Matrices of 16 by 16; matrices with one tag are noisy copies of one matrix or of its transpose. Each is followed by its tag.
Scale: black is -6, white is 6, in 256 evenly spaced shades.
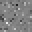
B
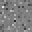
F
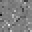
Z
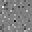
F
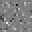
B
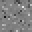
B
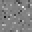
B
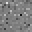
F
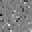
Z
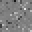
Z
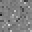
Z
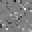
Z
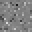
B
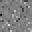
Z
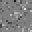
Z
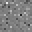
F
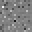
F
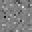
B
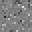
B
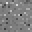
F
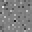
F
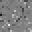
Z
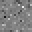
B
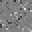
Z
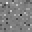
F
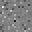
F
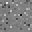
F
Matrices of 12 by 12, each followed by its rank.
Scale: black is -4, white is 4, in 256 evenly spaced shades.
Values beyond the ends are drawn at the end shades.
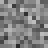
full rank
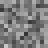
full rank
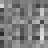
two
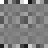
one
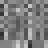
two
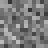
full rank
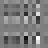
one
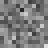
full rank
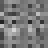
two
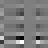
one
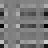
one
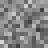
full rank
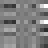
one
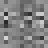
two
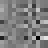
two
